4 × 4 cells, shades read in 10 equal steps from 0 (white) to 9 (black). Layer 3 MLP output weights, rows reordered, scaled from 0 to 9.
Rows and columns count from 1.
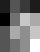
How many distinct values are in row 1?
3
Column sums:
29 19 17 13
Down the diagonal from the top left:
8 5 4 0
